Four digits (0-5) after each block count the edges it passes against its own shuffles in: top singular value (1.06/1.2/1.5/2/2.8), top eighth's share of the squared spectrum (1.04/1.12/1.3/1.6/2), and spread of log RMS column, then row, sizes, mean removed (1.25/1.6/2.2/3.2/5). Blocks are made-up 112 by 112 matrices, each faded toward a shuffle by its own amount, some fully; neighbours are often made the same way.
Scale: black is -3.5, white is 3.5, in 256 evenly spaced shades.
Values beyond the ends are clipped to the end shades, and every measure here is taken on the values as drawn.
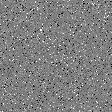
0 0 0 0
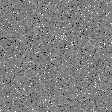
0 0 0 0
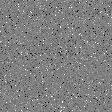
1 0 0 0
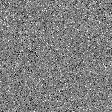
2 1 0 0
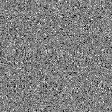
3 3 1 1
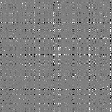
5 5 3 3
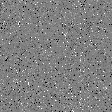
3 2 0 0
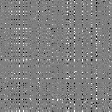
5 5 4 3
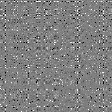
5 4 3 3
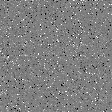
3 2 0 0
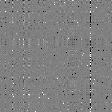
5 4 2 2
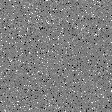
2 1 0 0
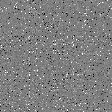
3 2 1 1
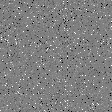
1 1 0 0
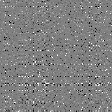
4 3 2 2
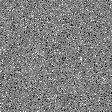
0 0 0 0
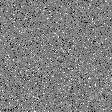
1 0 0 0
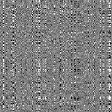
5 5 4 3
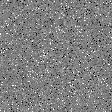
2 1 0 0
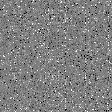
3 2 1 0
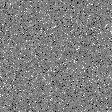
1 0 0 0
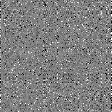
4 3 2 2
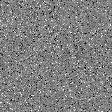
2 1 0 0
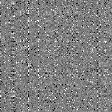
4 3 3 2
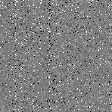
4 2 2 0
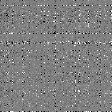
3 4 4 4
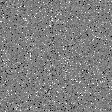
0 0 0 0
